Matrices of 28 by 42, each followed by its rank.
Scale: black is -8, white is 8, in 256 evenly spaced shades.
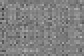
five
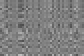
two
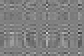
two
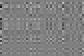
two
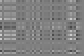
one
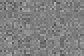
five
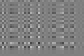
one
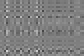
two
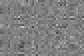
five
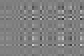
one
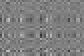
two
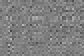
five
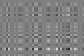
one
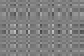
one
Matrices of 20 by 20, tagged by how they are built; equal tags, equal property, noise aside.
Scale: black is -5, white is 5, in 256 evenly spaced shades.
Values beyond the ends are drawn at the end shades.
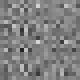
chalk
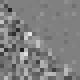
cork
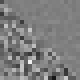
cork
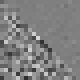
cork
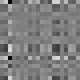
chalk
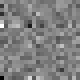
chalk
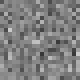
chalk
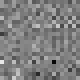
chalk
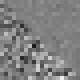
cork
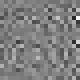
chalk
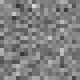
chalk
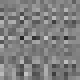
chalk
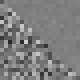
cork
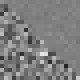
cork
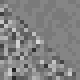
cork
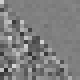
cork
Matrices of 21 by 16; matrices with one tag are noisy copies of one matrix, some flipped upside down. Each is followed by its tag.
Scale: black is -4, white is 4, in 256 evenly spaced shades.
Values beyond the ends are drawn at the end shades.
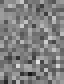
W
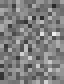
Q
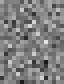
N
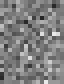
Q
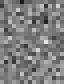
N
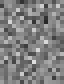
N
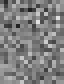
W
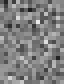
W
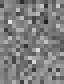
N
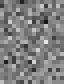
N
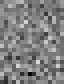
W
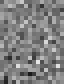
W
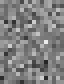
N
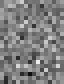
W
